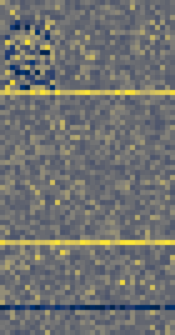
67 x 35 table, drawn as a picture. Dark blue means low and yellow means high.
Odd patch: rougher, in the top left. Roughest part: top left. Slope: none. Odd lines: rows 19, 49 and 62.
